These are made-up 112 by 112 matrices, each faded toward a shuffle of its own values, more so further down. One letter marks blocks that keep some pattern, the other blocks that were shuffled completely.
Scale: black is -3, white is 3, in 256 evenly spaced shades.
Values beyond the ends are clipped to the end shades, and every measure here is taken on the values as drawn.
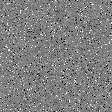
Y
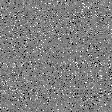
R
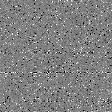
R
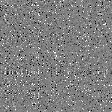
R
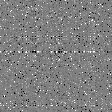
R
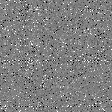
R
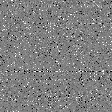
R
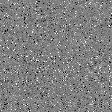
R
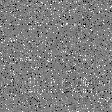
R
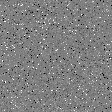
Y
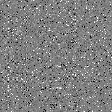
R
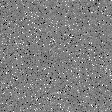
Y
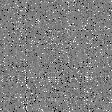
R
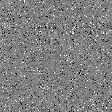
R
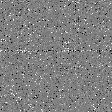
R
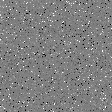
Y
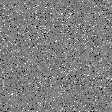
R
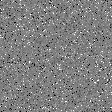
Y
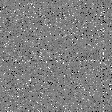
R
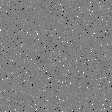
Y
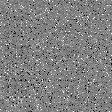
R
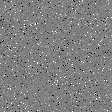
Y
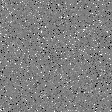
Y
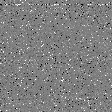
R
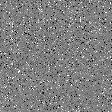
R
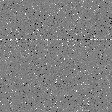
R
